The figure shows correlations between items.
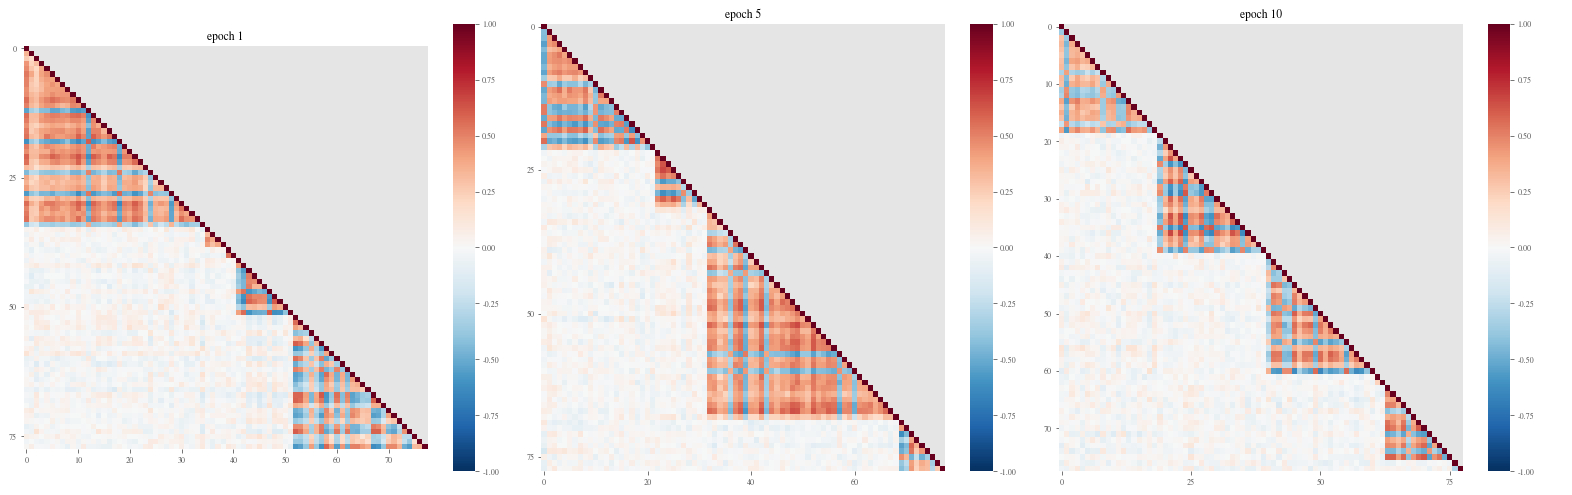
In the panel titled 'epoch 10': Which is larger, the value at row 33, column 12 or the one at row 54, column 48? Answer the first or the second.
the second
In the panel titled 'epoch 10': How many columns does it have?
78
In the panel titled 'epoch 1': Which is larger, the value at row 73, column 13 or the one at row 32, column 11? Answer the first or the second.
the second
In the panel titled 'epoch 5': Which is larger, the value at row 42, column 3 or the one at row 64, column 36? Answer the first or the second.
the first
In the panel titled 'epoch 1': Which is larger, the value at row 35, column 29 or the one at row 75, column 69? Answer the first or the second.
the first
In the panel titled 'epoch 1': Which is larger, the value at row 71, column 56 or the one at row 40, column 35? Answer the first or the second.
the second
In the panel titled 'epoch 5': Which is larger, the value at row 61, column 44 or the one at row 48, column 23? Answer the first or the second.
the first
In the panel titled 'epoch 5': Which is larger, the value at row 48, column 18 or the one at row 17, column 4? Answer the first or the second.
the first
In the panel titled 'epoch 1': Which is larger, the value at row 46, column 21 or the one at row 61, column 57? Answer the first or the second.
the first
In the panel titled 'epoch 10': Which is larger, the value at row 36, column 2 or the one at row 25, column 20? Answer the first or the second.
the second
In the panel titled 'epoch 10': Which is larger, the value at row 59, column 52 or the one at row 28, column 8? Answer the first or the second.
the first
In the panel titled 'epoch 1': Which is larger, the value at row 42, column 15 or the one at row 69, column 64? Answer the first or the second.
the first
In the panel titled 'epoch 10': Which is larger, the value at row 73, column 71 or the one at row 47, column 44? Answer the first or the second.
the second
